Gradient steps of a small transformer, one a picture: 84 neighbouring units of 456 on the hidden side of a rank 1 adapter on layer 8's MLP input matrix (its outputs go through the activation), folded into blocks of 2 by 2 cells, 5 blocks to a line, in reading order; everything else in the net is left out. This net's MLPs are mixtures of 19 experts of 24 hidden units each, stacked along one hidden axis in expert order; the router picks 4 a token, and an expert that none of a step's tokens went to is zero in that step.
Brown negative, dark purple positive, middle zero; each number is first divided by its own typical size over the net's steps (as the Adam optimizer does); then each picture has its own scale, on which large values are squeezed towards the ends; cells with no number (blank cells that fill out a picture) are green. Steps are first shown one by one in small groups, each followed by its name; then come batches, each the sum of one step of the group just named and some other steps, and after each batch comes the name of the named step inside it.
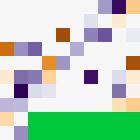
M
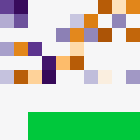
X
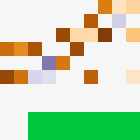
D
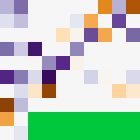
X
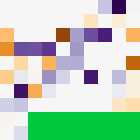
M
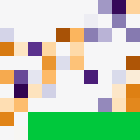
M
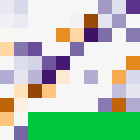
X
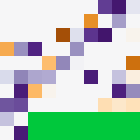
M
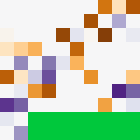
D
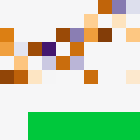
D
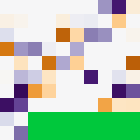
M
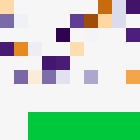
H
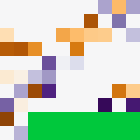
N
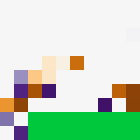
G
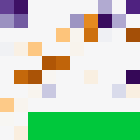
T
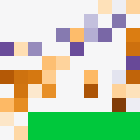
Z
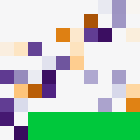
G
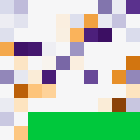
T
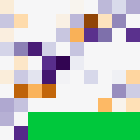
H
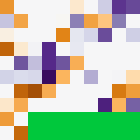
N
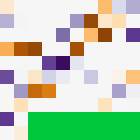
H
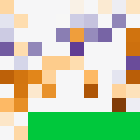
Z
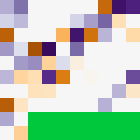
T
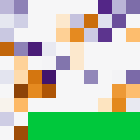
T
